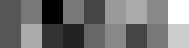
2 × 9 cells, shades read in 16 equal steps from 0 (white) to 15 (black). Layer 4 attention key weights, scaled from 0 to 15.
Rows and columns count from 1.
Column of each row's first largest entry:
3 4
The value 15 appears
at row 1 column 3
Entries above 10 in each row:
2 3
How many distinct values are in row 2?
9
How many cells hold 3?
1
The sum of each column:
20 13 27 21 20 13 16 15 3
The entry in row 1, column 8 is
7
